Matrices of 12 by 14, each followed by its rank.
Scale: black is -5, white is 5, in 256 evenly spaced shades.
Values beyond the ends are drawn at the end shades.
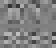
two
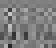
two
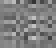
two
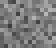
full rank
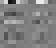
two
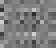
two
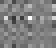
two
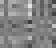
two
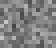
full rank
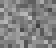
full rank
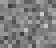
full rank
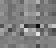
two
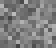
full rank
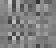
two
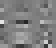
two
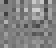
two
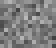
full rank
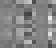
two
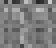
two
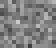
full rank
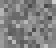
full rank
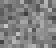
full rank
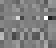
two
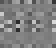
two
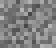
full rank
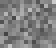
full rank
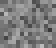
full rank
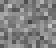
full rank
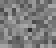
full rank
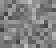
full rank
